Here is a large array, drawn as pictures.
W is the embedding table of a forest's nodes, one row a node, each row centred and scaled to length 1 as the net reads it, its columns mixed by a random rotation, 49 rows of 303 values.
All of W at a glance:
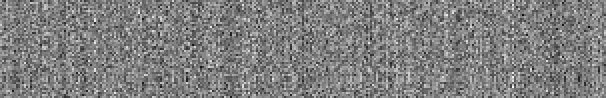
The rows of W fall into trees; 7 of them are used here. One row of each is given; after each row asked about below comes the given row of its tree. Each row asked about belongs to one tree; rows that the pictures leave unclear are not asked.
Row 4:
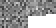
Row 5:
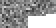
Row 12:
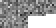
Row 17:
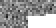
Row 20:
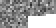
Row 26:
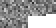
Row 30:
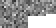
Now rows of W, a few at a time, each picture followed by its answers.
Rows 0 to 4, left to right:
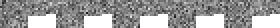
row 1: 12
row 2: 4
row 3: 17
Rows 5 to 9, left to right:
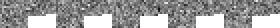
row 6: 5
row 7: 26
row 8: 12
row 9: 20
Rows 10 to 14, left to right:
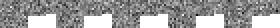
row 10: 20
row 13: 30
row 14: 4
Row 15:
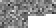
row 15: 12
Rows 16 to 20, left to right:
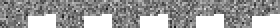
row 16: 17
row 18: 5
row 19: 4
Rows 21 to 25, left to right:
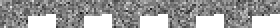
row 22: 12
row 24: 4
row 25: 20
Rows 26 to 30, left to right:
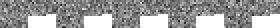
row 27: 5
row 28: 12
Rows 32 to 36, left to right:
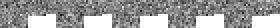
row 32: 26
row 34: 20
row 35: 20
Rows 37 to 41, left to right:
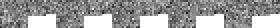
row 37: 26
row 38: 4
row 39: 4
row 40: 4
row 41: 20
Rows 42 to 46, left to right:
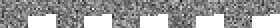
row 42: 4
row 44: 20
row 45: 30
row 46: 20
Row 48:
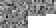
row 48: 17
